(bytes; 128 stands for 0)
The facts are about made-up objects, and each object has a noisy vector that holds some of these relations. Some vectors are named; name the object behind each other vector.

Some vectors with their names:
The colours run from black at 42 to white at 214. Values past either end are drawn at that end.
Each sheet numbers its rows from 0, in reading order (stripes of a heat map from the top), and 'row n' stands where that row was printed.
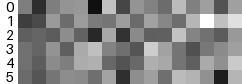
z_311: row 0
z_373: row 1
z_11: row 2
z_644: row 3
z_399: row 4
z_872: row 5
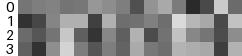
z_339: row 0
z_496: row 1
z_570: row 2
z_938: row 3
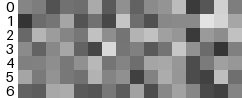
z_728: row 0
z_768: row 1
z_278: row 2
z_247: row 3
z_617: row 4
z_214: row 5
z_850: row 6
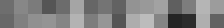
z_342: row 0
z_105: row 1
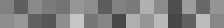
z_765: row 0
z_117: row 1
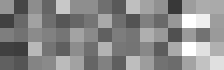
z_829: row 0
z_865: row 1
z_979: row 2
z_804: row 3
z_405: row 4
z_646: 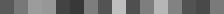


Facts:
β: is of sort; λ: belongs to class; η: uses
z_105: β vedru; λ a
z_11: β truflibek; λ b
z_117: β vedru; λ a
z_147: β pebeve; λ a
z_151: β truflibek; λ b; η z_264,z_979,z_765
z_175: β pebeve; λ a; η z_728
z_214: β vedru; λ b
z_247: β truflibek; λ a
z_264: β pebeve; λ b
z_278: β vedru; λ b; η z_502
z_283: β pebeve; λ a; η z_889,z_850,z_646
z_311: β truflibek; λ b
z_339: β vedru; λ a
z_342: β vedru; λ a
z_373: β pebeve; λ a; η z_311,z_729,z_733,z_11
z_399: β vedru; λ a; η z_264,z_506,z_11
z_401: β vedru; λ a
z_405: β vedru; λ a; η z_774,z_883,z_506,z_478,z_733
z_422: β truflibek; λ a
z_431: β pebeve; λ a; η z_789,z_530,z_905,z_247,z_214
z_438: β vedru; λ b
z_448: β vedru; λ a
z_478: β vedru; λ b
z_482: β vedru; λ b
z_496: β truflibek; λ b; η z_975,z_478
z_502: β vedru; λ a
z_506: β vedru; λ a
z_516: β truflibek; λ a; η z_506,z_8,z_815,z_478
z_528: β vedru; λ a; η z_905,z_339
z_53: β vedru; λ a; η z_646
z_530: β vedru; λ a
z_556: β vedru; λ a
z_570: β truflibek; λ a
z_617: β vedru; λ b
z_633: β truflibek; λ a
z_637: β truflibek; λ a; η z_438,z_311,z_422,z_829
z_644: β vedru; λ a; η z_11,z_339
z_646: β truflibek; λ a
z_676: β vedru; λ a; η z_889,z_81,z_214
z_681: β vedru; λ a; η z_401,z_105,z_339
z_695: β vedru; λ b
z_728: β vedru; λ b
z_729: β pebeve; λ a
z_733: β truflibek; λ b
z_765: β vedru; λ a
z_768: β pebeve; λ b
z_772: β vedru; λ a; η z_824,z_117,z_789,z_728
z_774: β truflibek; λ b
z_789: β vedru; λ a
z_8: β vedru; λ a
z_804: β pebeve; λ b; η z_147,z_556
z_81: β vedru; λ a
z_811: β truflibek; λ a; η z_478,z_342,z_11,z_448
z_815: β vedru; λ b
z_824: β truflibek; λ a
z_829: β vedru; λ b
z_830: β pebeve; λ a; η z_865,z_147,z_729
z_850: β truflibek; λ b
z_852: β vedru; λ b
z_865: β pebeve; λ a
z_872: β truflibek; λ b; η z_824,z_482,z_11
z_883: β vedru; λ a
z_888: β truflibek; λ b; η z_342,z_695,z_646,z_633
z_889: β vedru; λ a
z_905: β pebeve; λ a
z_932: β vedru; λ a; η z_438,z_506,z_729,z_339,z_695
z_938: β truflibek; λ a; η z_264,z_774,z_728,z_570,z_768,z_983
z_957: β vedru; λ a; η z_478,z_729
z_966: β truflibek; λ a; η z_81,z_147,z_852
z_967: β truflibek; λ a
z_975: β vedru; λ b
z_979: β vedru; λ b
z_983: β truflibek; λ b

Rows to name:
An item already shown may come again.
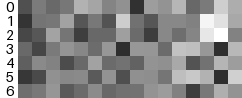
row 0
z_975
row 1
z_768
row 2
z_147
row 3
z_872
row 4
z_342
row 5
z_811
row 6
z_695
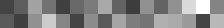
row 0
z_147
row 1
z_938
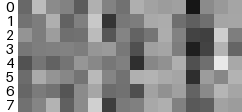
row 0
z_502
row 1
z_53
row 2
z_889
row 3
z_339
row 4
z_478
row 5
z_278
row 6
z_448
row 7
z_53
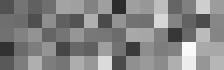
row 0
z_975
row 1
z_824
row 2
z_695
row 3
z_264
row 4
z_431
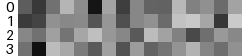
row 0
z_733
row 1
z_811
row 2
z_528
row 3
z_966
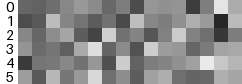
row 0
z_883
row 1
z_888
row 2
z_247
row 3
z_772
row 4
z_175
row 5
z_676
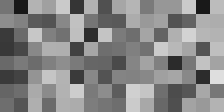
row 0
z_637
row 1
z_482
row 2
z_283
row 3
z_496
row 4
z_506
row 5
z_516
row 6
z_681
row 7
z_932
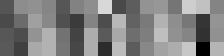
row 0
z_905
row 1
z_633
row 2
z_967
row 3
z_151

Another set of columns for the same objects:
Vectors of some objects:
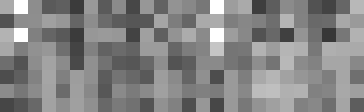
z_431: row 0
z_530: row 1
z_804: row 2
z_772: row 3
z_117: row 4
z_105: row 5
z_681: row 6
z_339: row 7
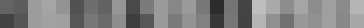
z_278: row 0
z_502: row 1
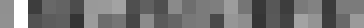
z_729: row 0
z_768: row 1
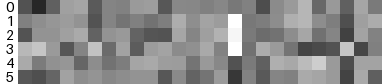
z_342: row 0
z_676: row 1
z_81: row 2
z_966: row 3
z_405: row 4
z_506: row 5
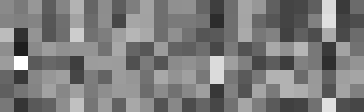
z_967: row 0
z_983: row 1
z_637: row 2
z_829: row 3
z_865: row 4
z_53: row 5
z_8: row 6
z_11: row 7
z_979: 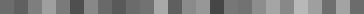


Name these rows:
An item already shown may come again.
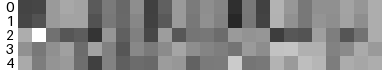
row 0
z_502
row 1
z_502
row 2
z_175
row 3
z_681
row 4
z_772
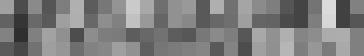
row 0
z_888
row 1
z_633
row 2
z_482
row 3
z_448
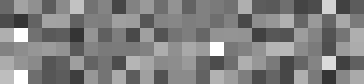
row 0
z_247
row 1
z_342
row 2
z_175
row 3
z_676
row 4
z_151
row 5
z_373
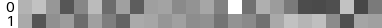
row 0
z_966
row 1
z_932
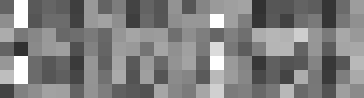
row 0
z_905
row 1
z_147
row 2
z_399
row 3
z_53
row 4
z_283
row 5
z_373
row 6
z_214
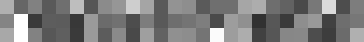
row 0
z_811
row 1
z_264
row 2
z_431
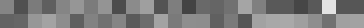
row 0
z_824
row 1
z_617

